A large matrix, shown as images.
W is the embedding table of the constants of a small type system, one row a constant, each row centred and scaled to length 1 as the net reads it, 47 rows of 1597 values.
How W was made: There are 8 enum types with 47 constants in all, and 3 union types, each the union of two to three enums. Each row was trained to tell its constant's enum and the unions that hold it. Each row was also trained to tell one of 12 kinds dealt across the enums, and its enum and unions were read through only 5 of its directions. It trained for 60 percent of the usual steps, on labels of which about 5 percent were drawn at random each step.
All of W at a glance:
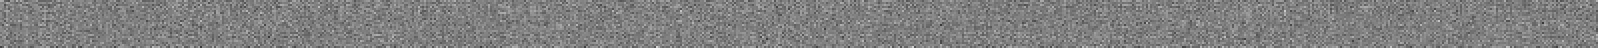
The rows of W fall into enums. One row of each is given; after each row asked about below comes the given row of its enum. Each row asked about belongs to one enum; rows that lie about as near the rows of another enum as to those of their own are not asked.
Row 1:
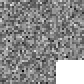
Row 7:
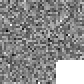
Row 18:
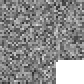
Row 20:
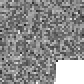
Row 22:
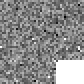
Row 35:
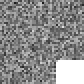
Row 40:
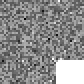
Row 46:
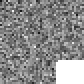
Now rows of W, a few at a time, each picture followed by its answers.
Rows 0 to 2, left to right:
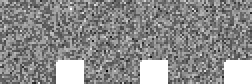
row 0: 1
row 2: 35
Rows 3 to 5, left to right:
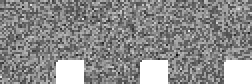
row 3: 46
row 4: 1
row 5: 1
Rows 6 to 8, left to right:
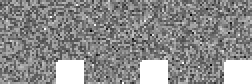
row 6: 7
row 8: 18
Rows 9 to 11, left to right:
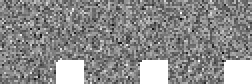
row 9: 1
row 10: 46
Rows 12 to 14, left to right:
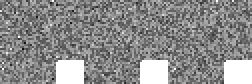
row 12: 7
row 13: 35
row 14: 18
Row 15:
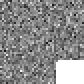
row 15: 35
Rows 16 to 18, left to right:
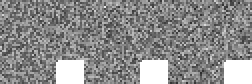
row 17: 7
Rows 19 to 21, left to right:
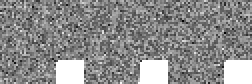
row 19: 46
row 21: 35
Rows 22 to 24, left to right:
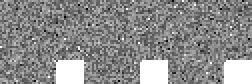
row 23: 40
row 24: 46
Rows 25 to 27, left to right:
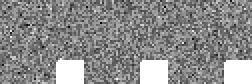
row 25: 35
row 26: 40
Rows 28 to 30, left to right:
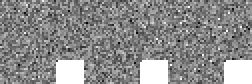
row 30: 46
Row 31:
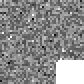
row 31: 20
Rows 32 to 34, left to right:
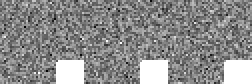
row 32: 46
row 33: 18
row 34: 7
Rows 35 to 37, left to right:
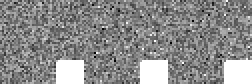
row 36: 18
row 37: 18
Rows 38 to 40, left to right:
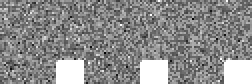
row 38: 20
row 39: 40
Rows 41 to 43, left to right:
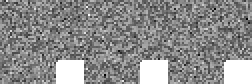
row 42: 22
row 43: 7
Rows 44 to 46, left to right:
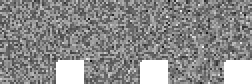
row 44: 40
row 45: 1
